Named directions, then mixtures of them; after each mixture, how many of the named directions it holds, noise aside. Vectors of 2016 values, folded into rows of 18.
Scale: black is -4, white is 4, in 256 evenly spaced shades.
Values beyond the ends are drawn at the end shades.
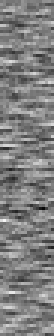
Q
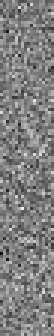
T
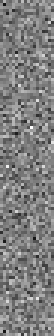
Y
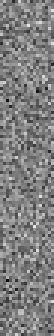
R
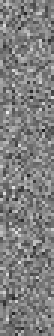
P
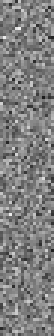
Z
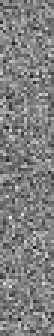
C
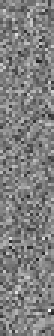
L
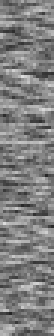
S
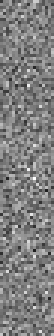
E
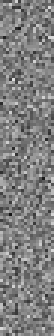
one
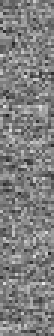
three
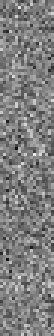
one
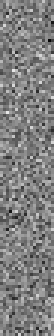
two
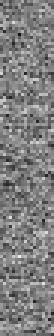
two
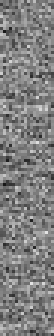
two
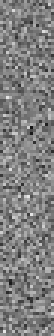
three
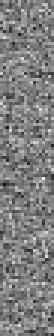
three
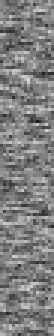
one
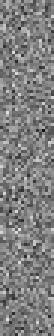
one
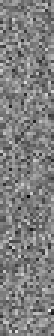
two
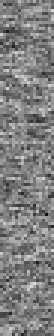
two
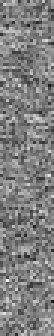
two
